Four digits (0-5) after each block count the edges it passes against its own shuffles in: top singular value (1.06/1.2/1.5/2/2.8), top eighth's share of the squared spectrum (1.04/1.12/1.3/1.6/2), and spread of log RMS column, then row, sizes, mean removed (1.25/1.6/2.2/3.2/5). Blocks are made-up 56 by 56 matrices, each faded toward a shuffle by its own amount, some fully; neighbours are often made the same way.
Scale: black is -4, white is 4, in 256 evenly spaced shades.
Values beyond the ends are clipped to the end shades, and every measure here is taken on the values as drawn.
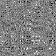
4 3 2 2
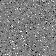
0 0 0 0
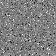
2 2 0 0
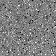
2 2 0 0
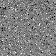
2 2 0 0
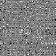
4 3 2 2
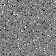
0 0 0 0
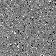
2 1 0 0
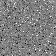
0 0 0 0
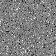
1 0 0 0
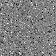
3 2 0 0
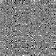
4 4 2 2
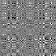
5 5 3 3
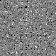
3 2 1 1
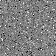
0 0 0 0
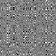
4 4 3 2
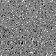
3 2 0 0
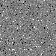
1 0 0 0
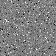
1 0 0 0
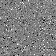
2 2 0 1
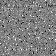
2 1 0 0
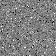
0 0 0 0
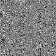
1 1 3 0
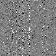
2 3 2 0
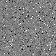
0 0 1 0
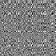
4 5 3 3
